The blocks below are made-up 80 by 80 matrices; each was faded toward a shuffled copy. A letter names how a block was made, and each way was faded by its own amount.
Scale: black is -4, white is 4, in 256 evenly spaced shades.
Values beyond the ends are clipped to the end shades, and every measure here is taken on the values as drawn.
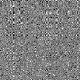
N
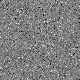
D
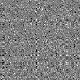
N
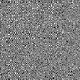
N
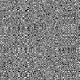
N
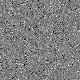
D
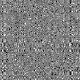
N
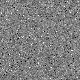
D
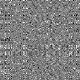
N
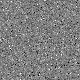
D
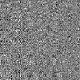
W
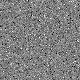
D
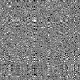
N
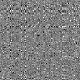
N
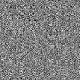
W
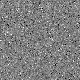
D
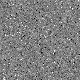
D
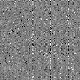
N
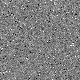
D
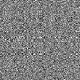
W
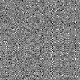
N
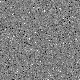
D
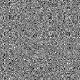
W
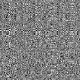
W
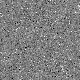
D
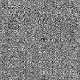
W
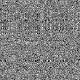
W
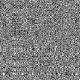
W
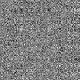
W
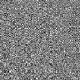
W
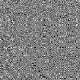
N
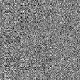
W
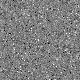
D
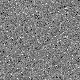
D
